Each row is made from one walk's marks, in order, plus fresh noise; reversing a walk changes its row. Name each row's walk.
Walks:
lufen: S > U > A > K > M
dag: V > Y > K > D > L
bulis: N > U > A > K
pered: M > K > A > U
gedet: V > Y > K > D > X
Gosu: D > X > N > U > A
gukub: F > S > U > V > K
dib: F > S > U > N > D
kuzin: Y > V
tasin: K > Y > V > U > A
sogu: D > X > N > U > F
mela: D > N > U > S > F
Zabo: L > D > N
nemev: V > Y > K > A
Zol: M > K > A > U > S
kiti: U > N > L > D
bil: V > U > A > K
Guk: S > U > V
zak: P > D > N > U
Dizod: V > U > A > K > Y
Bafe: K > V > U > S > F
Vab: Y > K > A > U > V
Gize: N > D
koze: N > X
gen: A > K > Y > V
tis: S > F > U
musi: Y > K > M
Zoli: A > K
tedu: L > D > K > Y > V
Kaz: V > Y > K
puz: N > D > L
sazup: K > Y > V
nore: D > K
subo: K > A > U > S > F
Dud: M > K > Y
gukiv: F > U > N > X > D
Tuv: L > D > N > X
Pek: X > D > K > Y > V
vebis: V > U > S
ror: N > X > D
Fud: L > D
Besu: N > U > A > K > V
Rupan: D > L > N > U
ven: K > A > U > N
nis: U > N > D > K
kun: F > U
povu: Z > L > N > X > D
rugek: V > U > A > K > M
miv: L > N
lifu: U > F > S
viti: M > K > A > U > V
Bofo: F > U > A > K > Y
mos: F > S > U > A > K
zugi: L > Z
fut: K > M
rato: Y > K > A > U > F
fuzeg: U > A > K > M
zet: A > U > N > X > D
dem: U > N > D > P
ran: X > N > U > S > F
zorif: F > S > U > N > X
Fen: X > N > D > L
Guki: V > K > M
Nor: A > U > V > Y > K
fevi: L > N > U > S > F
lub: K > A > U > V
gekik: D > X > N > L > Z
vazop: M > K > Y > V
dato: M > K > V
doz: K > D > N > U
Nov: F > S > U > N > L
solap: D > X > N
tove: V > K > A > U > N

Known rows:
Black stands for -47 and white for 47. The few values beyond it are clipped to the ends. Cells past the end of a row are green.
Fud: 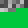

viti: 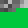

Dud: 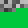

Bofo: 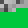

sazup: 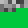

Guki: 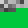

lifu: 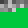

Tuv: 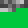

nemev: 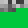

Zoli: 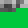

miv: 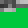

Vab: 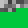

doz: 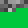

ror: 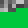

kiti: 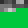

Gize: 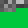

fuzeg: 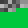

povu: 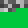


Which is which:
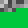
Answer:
Nor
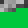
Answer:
sogu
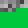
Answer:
rugek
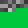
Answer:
nis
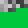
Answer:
kuzin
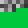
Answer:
tedu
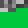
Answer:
Fen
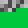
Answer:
tove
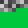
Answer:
zet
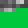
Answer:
puz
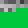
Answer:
vebis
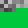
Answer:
dato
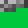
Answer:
nore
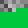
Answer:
dib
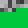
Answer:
Dizod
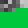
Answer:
pered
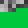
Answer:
Gosu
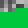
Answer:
koze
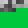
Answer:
gen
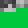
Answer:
fevi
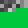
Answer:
bulis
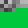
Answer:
fut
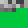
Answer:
Kaz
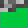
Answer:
gekik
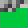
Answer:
lub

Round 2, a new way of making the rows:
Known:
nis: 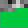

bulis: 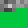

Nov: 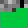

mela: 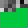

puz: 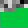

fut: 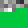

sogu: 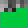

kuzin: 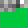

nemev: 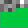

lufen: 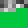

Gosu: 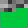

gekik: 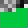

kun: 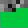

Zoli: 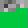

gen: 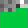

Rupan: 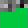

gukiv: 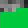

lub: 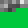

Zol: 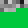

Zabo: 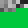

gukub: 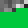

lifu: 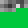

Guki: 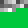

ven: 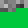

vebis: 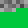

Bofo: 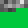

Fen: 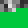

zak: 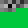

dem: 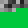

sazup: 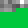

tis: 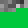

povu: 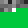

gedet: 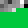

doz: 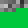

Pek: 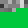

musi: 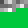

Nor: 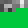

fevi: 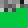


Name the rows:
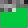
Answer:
zet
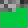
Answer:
kiti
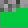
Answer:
viti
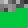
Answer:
solap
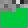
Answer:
Gize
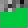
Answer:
zorif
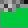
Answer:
Fud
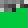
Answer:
subo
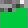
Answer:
tasin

